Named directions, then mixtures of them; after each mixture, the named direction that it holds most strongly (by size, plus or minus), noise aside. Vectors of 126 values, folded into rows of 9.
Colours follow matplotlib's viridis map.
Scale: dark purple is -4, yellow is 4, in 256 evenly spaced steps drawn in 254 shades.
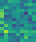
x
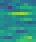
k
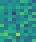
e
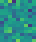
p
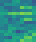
k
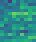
k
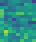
x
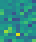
e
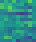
k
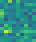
x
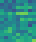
k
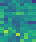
x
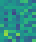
e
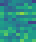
k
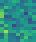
x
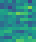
k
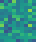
p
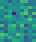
e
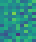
e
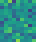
p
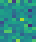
p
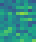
k
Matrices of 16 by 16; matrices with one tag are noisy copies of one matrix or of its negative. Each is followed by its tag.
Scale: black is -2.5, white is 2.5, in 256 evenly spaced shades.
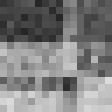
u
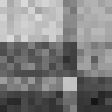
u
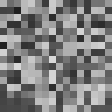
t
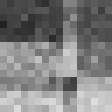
u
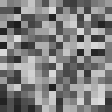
t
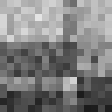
u
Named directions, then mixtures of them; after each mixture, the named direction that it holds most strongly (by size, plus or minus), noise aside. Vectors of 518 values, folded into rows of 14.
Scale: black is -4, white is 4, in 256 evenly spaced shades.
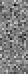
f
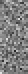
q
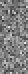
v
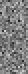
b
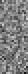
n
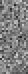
f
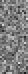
n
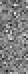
f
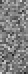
n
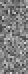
v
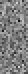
b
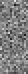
f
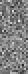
b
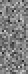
b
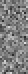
v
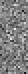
f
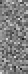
q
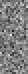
b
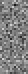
f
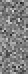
b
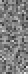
n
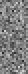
b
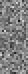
b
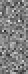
b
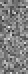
v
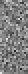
q
